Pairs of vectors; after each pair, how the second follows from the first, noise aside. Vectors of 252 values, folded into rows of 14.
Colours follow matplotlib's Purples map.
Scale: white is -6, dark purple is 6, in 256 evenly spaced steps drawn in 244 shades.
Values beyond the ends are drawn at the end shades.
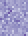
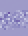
partly zeroed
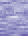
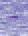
negated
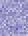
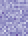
wrapped around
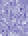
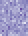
copied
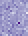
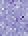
wrapped around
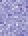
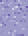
partly zeroed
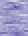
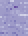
partly zeroed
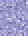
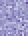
negated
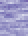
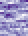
scaled up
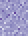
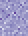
copied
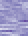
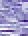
scaled up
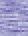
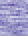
reversed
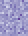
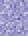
copied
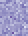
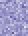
copied
